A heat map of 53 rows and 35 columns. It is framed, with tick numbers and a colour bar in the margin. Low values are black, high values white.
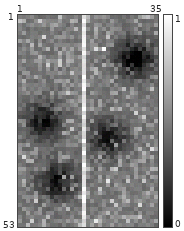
No overall slope runs across the table. The halves do not mirror each other. There are four dips. Column 17 stands out from the rest.
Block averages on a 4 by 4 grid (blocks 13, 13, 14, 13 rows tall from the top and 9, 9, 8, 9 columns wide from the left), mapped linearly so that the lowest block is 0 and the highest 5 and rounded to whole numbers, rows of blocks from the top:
4 5 3 0 / 2 4 3 2 / 1 3 0 3 / 2 3 4 4
